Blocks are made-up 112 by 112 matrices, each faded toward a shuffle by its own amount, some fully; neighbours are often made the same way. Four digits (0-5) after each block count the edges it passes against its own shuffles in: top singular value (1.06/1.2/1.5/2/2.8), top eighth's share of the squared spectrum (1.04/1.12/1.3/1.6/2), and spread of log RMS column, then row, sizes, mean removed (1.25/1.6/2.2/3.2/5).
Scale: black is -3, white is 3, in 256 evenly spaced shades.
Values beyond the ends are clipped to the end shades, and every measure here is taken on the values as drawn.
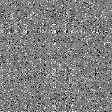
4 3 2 2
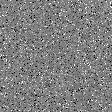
0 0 0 0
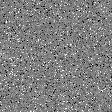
0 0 0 0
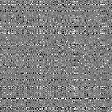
5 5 3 4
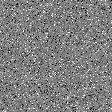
2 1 0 0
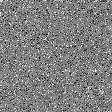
2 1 0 0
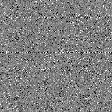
4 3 1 2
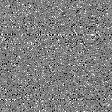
4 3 1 2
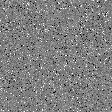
2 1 0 0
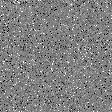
2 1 0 1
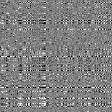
5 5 3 4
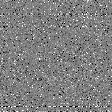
4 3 1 2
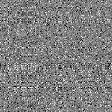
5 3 2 3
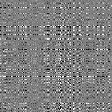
5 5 4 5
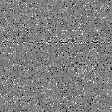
4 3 1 2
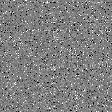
3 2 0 1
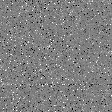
2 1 0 0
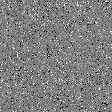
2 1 0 1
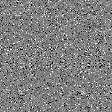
4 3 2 2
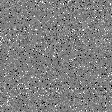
3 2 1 1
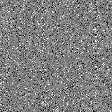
3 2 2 0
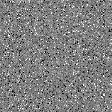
3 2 2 1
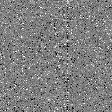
3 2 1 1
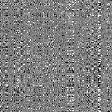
5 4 4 3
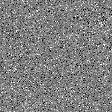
3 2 1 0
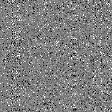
4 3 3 1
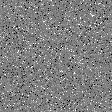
0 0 0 0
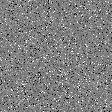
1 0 0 0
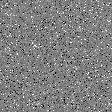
0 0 0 0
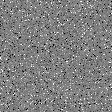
0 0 0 0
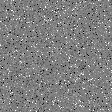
0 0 0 0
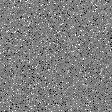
1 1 0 0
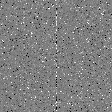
3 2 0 0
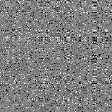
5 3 2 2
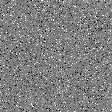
2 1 0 0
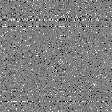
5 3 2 2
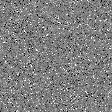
0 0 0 0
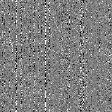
3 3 4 0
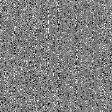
1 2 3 0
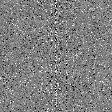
2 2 2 0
